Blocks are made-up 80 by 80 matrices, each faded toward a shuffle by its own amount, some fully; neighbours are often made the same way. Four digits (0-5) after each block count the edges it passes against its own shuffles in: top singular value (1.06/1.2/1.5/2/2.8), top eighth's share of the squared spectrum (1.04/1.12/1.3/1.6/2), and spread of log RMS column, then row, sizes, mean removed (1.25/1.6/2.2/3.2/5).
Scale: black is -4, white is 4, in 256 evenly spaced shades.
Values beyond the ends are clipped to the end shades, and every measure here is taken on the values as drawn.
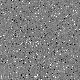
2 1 0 0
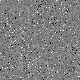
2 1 0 0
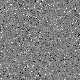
2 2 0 0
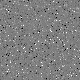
0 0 0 0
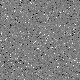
0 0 0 0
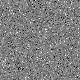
1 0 0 0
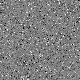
1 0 0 0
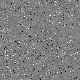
0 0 0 0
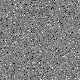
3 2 1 0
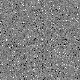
3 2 1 0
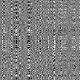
5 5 4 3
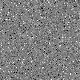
1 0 0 0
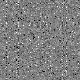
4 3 2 0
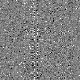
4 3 2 1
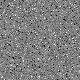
0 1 0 0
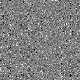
4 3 2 1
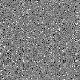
3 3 2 1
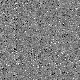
3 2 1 1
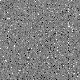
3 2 1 0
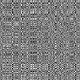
5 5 4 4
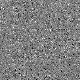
3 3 1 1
